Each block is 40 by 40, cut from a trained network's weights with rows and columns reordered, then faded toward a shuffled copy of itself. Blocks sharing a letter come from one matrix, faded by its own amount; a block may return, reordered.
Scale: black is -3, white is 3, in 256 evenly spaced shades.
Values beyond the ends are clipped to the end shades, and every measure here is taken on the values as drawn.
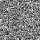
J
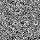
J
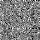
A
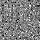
A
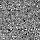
A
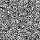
J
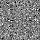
A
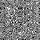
A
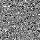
A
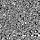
A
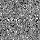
A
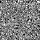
A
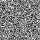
J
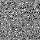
A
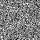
J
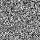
J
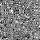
A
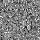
A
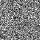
J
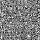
J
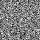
J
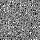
A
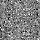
A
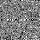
A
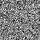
J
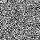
J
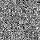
J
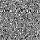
A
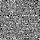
A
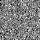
A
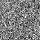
J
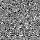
A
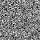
J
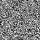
J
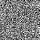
J
